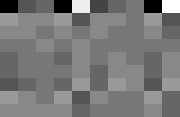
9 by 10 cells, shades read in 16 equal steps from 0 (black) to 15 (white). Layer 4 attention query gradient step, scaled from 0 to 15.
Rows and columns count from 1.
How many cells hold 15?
1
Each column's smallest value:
0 5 6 0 5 4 6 7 0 5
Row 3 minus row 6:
2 1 0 1 -1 2 -1 -1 2 -2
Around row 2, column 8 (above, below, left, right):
7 7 8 9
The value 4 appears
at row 1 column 6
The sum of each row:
57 76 74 72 70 71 70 75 73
